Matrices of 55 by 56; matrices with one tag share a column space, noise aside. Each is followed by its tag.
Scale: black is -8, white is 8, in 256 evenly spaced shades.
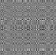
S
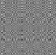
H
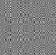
H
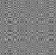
H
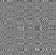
S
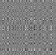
S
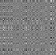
S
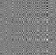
H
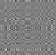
S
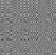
H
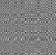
H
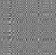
H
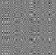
H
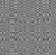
H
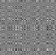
S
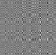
H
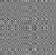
S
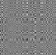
H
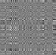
S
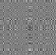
S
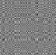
H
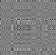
S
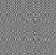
H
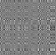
S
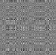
S
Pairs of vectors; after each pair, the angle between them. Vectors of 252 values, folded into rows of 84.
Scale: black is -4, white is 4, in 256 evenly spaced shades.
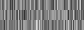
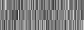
partly aligned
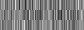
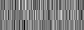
nearly opposite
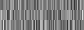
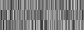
nearly opposite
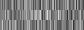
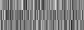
orthogonal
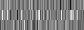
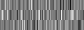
nearly parallel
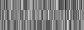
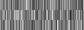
orthogonal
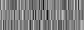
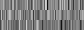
orthogonal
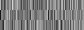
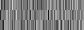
nearly parallel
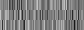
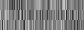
nearly parallel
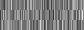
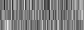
partly aligned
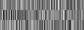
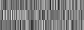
nearly opposite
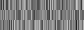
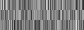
nearly opposite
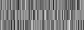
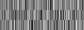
partly opposed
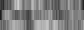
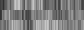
nearly parallel
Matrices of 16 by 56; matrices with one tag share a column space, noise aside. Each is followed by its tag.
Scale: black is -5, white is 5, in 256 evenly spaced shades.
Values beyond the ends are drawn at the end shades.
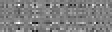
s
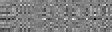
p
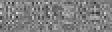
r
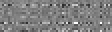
s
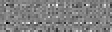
s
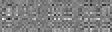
p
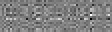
p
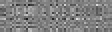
p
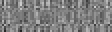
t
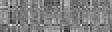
t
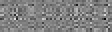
p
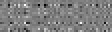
s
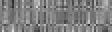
t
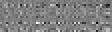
s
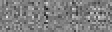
r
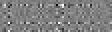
s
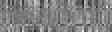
t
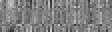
t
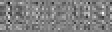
r
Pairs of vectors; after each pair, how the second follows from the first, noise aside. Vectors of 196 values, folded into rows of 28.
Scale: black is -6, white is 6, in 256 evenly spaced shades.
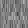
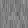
shrunk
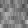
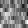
scaled up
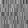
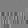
partly zeroed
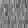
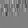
partly zeroed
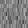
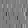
partly zeroed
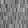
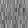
sign-scrambled
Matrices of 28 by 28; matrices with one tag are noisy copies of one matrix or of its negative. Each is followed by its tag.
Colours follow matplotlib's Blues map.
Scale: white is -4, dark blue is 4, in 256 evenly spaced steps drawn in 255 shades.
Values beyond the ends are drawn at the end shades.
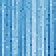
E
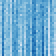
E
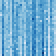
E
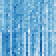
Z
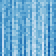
E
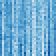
E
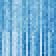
Z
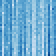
E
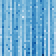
E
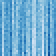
E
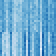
Z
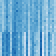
Z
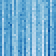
E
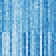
Z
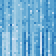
Z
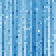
E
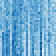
Z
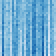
E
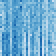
Z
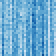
E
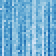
E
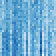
Z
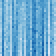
E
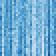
E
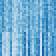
Z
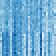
Z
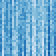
E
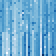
Z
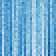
E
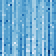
E
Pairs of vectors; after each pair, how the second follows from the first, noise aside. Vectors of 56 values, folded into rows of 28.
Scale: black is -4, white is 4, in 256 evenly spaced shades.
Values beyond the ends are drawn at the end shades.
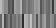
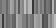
reversed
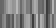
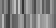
reversed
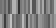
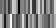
scaled up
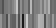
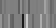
partly zeroed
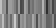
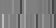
partly zeroed
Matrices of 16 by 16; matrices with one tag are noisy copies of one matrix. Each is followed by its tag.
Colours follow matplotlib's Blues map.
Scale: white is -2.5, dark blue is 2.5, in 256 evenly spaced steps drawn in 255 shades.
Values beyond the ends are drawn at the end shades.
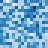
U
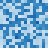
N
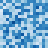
N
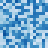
N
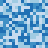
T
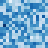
T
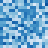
U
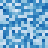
N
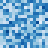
N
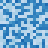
N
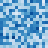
U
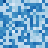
T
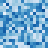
T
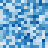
N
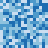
N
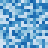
N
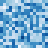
T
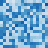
T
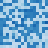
U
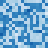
T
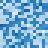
N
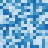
N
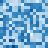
T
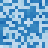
U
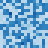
N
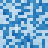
N
